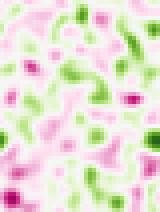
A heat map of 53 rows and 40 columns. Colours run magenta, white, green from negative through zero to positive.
The texture is blotchy. Overall the values sit about 50% of the way up the scale. The bottom left is the ninth with the lowest average. The halves do not mirror each other.
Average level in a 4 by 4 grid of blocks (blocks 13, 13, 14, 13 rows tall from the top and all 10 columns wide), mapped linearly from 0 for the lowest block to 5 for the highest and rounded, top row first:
3335 | 3444 | 4234 | 0453
